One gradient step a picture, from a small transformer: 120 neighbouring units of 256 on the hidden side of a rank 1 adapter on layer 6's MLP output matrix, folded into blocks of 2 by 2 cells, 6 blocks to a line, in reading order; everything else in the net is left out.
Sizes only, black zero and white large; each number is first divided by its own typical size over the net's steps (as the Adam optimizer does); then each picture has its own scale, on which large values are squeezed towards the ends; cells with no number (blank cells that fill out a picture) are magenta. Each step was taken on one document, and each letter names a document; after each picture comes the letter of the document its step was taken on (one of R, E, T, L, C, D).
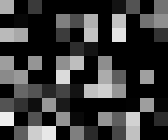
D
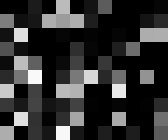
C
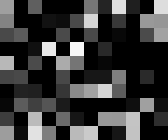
D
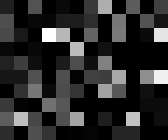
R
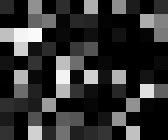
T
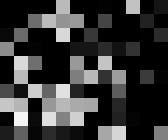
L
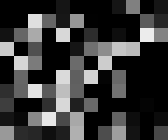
L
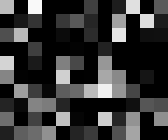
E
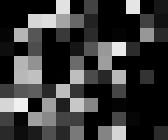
L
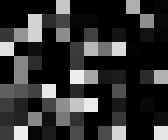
L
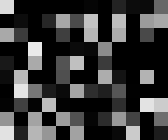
E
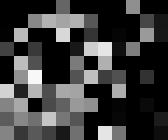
L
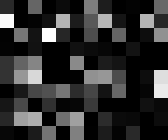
R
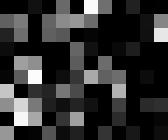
C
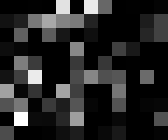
C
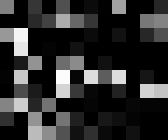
T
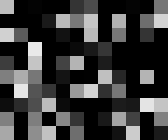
E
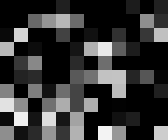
L
